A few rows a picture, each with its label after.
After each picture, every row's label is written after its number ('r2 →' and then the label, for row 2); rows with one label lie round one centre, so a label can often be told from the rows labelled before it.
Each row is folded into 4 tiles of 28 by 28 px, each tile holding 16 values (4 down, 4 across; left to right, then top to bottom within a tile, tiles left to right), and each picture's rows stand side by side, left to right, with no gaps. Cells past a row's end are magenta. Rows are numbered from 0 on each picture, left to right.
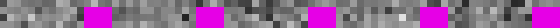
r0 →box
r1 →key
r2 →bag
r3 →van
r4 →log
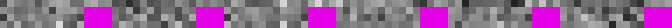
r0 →box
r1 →bag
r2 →box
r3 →key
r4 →log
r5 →bag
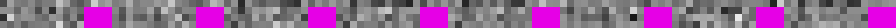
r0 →box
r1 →key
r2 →log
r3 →log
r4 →log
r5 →key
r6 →van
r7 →log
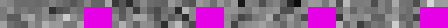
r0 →van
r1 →bag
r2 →log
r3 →box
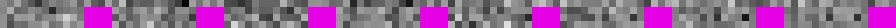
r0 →van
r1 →log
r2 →bag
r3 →log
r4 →box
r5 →key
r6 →key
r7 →key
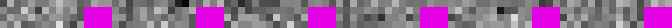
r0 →box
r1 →log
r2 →bag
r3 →key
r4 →van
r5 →box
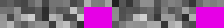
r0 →bag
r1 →bag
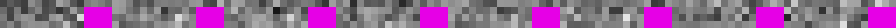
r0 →bag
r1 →van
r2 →van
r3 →log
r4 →van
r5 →van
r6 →key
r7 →box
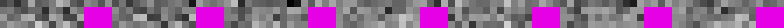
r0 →bag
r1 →bag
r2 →log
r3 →van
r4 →box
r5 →log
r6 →van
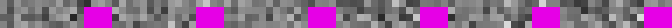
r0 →key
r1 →box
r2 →key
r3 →bag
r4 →box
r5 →bag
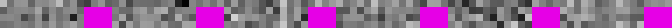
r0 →key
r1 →log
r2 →box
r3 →key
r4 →bag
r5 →box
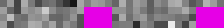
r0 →log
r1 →box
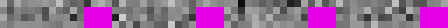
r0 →key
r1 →box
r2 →log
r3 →key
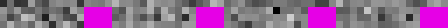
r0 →bag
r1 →key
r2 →van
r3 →key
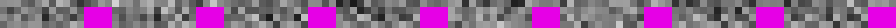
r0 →key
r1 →key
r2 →bag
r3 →bag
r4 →log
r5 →box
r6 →bag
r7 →bag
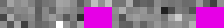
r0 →box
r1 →van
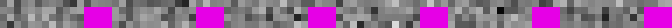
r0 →log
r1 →log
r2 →key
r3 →box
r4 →van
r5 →key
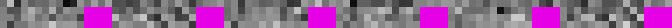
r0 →log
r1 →bag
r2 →log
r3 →log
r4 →van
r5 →bag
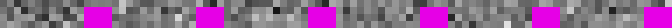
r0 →bag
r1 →van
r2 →van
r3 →key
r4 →box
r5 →van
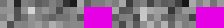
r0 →log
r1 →log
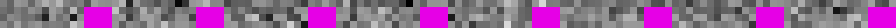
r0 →key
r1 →log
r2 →bag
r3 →log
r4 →box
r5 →van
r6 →bag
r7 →van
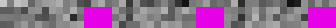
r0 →key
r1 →log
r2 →log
